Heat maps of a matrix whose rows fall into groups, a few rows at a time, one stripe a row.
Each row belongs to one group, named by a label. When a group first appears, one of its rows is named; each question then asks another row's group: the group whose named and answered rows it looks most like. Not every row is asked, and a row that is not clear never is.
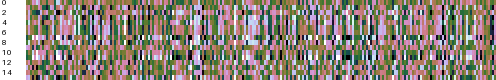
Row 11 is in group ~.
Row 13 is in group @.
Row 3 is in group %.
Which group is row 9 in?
@
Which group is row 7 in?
~
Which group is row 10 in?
~
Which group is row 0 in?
~
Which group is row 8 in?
%
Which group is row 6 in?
%
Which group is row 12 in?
%
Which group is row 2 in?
@
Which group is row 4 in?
%
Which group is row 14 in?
%
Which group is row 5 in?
%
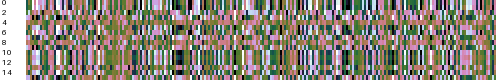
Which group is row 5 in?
~
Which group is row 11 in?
~
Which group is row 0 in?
~
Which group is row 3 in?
@
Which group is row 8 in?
%
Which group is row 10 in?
~
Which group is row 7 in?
@
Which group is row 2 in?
%
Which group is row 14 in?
~
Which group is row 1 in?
~
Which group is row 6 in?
~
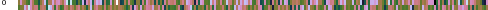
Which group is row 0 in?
%
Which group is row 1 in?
~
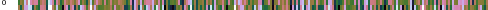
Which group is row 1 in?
~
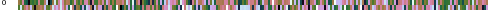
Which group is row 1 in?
%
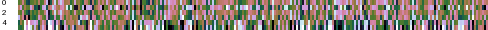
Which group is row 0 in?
@
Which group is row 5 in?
~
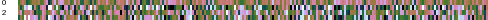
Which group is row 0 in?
@
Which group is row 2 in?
%
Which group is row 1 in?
~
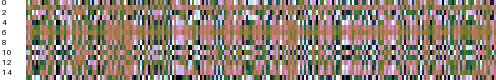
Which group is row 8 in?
@
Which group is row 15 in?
~
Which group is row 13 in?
@
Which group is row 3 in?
%
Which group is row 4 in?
@
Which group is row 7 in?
@
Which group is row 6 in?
@
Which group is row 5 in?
@
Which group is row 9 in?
~
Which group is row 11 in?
~
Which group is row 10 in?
@
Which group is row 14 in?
@
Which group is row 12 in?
@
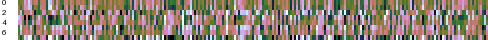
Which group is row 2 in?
%
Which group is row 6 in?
%
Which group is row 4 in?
@
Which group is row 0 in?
~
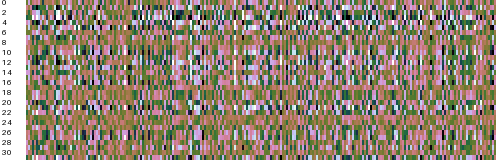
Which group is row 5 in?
%
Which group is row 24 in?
@
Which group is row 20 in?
@
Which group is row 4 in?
@
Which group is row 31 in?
~
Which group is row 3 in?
~
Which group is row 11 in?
@
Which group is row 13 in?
%
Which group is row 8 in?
@
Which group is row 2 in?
~
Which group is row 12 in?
@
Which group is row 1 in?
@
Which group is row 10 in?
%
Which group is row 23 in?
@
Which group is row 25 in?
~
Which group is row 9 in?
%
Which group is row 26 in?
%
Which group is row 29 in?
@
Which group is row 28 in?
@
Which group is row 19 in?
~
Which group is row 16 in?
%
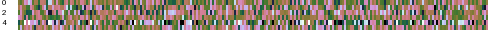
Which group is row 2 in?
@
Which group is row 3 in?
@
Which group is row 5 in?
%
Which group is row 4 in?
~
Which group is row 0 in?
~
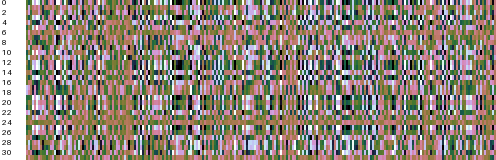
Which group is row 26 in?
~
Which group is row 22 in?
@
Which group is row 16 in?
@
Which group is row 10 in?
~
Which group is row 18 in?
@
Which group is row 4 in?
@
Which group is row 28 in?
%
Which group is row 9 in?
%
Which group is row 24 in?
@
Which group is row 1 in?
%
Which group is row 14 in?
@
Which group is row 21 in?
~
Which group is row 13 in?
~
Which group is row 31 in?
%
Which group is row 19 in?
~
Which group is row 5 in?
~
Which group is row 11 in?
%
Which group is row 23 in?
~
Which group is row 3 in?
~
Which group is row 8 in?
@
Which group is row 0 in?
~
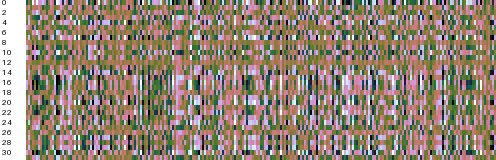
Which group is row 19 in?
%
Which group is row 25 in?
~
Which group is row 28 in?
%
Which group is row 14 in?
%
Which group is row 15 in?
@
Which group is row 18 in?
@
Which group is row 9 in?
@
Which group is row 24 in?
%
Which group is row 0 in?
~
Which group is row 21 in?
@
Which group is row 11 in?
@
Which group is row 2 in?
~
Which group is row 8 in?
@
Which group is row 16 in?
@
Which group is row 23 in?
%
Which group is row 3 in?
@
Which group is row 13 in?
%
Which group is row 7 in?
%
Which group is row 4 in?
%
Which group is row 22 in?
@
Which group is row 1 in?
%
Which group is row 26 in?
@
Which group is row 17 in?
@
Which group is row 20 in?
%
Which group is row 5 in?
@
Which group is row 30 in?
@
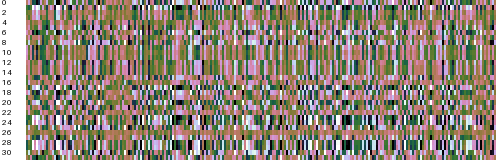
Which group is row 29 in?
~
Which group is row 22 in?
@
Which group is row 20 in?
~
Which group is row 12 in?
%
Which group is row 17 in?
~
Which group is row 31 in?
@
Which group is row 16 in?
%
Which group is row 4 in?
%
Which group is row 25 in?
%
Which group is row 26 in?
@
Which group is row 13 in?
%
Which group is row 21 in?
%
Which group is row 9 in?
@
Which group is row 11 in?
@
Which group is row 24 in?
~
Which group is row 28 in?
~
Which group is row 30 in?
%
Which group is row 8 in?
%
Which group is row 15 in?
@
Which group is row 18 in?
@
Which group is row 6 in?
@
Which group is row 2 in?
~
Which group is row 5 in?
%
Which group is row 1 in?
~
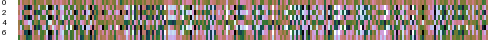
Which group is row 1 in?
@
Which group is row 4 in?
~
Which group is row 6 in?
@
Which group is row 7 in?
@
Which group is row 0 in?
%
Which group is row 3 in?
@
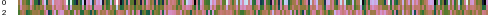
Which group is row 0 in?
%
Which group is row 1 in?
%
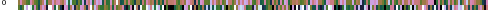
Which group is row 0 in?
%
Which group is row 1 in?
~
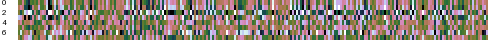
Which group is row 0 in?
@
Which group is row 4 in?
%
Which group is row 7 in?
~
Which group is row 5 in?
@
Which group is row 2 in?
~
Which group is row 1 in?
@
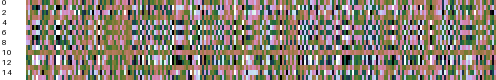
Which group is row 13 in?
%
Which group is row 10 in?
@
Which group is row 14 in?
%
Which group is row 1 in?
@
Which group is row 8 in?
@
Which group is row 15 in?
~
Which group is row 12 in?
~
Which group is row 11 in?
~
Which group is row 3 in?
%
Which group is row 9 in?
~
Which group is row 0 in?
%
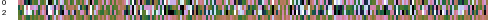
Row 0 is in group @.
